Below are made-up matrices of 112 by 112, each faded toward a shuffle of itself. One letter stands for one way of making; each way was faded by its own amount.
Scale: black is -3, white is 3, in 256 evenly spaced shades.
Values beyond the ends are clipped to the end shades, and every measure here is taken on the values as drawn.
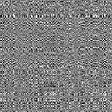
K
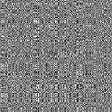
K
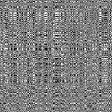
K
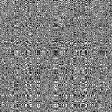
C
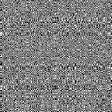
C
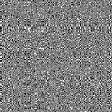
C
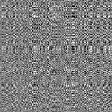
K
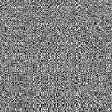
C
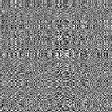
K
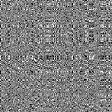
C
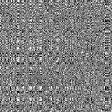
C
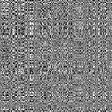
K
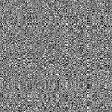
C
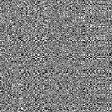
C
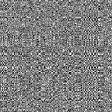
C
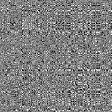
C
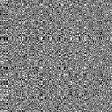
C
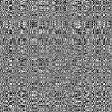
K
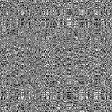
C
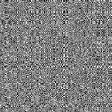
C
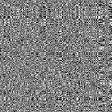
C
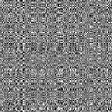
K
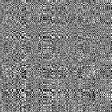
K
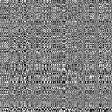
K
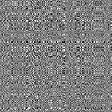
K
